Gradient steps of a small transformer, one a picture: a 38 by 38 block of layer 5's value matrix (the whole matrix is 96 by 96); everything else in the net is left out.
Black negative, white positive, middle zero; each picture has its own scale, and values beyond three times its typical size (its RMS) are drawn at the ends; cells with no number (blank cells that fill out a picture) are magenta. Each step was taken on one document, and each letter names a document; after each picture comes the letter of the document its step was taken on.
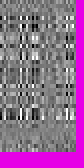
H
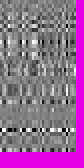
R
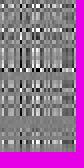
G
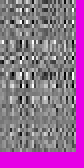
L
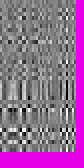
R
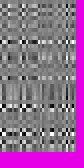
R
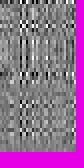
L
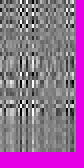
L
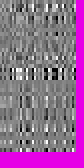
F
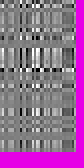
G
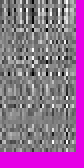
H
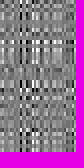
G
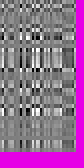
G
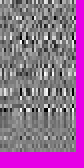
F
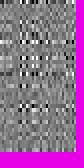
L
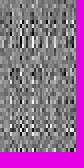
L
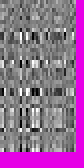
G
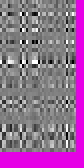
H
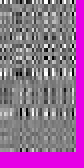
F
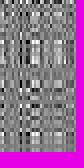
G
